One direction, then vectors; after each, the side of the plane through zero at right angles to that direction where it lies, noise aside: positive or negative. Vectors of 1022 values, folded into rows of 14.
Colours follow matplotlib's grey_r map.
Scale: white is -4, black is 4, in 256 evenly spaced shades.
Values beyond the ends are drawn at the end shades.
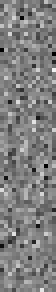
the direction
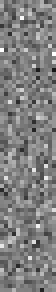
negative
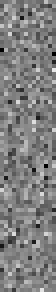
positive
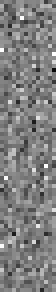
negative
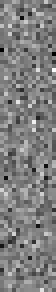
positive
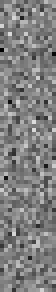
positive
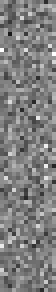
negative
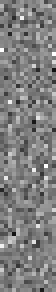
negative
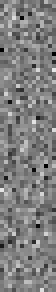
positive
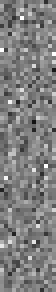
negative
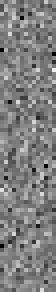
positive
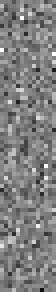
negative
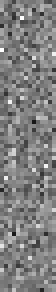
negative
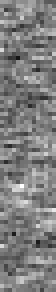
negative
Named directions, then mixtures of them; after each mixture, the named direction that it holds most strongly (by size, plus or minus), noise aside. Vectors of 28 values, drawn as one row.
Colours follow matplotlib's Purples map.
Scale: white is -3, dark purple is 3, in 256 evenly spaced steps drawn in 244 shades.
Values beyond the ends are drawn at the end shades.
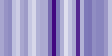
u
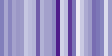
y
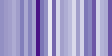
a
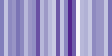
y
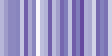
a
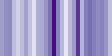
u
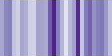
u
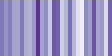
y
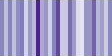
y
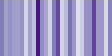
y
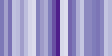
y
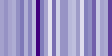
a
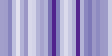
u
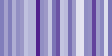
y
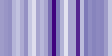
u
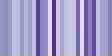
a
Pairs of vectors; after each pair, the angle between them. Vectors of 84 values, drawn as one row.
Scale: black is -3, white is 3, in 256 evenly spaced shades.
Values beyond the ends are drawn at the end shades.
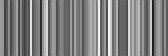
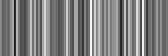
partly aligned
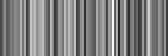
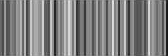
nearly parallel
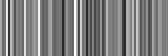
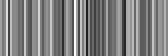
nearly parallel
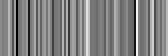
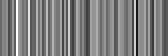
nearly opposite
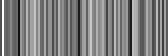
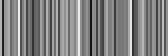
nearly opposite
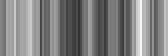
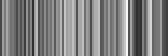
partly opposed
